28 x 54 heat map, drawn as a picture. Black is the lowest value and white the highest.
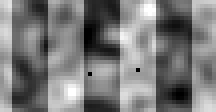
Stripes running up and down repeat 3 times from left to right. There is no overall slope. Two lone cells stand out, each far lower than its neighbours. On average the colour sits 50% of the way up the scale.
